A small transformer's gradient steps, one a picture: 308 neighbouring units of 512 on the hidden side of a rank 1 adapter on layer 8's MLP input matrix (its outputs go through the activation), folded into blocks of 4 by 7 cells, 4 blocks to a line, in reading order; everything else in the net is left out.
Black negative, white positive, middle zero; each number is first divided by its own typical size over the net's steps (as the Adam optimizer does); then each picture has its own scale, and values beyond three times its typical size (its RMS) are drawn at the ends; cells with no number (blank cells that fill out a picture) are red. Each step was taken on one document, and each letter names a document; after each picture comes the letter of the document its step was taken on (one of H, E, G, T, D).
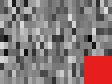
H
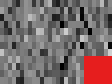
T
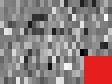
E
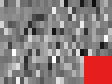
E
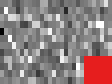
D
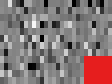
H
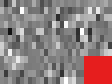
T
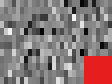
E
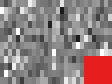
T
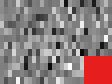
E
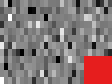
H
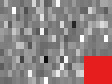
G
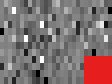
G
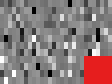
H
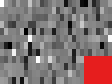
E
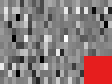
D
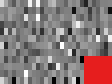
E
